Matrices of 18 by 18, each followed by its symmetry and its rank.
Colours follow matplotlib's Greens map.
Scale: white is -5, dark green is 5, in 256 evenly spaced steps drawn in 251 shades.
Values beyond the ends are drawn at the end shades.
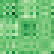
symmetric, rank two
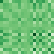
symmetric, rank two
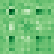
symmetric, rank two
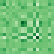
symmetric, rank two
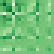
symmetric, rank two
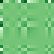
symmetric, rank one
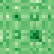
symmetric, rank three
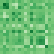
symmetric, rank three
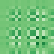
symmetric, rank one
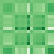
symmetric, rank one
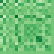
symmetric, rank three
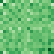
symmetric, rank three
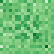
symmetric, rank three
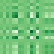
symmetric, rank one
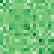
symmetric, rank three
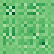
symmetric, rank three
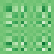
symmetric, rank one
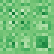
symmetric, rank two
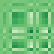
symmetric, rank one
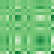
symmetric, rank one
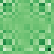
symmetric, rank two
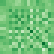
symmetric, rank three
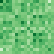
symmetric, rank three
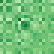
symmetric, rank two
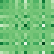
symmetric, rank two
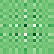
symmetric, rank one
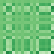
symmetric, rank one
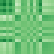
symmetric, rank one
